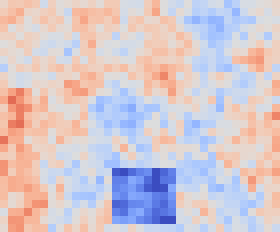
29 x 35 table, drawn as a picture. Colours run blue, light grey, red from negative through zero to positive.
Odd patch: lower, in the bottom middle. Roughest part: bottom middle. Stripes: none. Average level on the scale: 50%.
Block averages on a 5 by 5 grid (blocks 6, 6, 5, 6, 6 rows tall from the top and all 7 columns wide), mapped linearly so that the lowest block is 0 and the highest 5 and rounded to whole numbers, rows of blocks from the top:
44433
44434
53234
43224
53033
